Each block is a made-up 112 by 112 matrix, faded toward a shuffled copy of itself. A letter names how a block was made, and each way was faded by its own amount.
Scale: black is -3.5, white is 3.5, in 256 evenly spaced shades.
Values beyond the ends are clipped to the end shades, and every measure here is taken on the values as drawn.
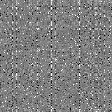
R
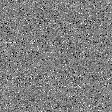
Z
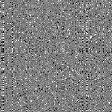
R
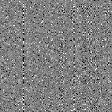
R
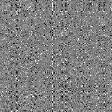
R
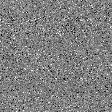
Z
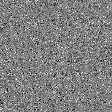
Z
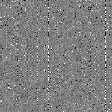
R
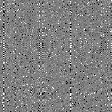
R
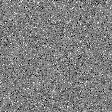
Z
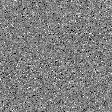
Z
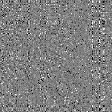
R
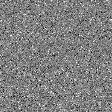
Z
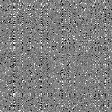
R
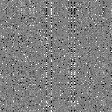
R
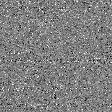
Z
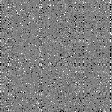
R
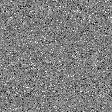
Z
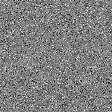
Z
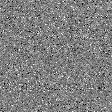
Z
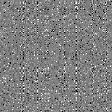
R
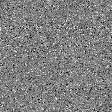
Z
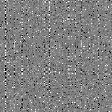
R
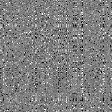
R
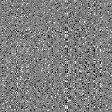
R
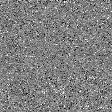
Z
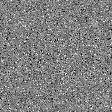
Z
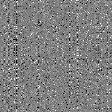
R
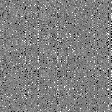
R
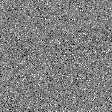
Z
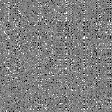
R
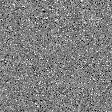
Z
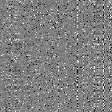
R
